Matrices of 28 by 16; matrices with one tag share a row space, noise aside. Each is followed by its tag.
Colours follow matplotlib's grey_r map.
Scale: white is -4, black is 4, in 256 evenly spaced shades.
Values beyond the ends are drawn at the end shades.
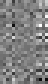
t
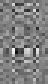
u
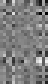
t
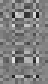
u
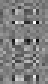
u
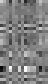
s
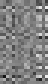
t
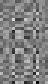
u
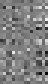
t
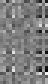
t
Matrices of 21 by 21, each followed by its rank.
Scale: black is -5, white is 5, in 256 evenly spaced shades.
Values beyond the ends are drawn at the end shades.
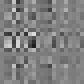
two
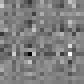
three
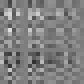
two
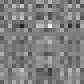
two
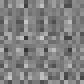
two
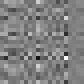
two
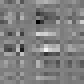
two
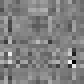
three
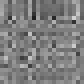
three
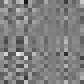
two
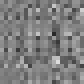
three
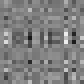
two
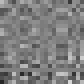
three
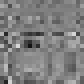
three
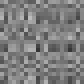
two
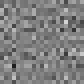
three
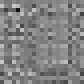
three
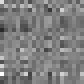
three
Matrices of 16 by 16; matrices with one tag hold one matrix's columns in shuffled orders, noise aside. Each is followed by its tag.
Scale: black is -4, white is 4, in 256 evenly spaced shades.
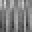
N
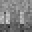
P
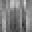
N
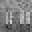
P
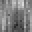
N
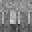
P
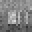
P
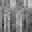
N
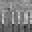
P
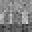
P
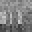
P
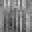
N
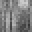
N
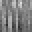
N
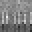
P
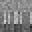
P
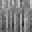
N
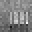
P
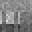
P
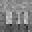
P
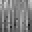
N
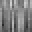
N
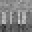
P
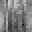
N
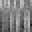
N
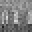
P
